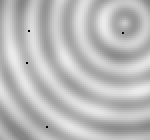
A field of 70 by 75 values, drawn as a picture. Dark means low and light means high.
Odd rows or columns: none. Mirror symmetry: none. Lone odd cells: 4, each lower than its neighbours. Rings: centred on the top right. Slope: none. Histogram: heavy tails on both sides.
